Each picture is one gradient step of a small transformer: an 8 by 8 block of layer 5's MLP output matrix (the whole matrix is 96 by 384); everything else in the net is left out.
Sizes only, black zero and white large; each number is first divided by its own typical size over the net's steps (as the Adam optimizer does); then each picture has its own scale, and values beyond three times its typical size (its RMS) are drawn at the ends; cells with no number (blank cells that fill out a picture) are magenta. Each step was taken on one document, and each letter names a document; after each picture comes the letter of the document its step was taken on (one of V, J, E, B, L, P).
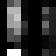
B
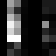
B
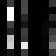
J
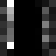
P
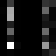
P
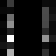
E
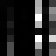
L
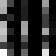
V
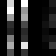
J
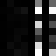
L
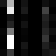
J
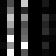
J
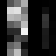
B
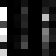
V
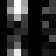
B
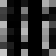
V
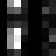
B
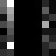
P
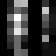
B
